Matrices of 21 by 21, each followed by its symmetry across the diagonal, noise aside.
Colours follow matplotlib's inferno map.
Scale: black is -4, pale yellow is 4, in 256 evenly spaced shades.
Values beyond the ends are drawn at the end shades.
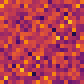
symmetric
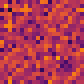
symmetric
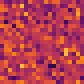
antisymmetric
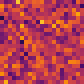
antisymmetric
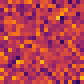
antisymmetric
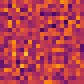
antisymmetric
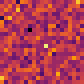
symmetric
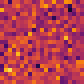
antisymmetric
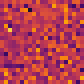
antisymmetric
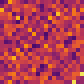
symmetric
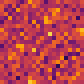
symmetric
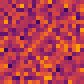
symmetric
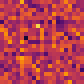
antisymmetric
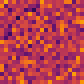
symmetric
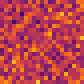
symmetric
